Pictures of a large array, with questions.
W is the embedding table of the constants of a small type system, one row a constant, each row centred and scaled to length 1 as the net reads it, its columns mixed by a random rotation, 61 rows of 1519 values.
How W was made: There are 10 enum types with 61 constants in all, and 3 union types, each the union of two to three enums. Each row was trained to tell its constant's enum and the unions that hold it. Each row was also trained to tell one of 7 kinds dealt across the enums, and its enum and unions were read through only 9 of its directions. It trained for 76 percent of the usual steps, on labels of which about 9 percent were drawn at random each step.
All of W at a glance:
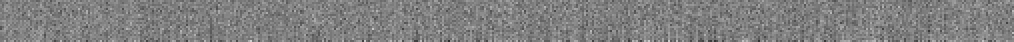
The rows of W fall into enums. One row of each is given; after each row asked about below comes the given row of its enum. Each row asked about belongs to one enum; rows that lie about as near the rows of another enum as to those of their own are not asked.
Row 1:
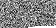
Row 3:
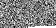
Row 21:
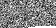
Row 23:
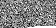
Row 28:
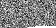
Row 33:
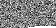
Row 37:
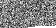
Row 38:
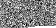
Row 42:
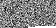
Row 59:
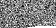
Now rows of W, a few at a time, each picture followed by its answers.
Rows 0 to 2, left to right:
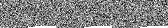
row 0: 42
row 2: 38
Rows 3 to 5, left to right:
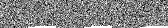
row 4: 28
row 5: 37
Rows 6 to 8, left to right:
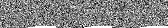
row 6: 28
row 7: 1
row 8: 33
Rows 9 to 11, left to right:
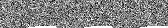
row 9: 21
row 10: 1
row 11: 28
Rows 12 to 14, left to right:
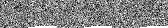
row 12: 21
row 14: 37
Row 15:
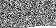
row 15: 33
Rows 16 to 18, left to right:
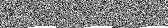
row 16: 42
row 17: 33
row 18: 33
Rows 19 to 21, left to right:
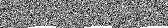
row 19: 33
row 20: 28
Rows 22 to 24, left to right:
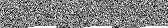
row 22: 1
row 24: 21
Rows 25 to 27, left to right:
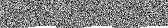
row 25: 38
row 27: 21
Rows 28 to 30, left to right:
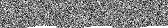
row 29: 42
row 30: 38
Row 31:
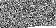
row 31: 33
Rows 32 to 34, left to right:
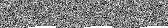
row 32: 42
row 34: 42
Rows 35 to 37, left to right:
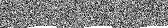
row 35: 33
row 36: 1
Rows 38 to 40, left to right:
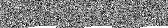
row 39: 38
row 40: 37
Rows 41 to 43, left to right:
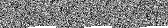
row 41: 21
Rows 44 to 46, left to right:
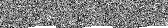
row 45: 21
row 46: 59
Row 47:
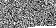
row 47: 3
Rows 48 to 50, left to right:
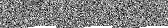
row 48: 37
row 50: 42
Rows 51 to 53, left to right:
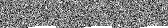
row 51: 1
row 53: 37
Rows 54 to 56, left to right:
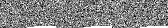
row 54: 21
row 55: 59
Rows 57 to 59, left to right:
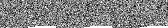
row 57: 42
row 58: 37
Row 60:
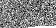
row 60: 37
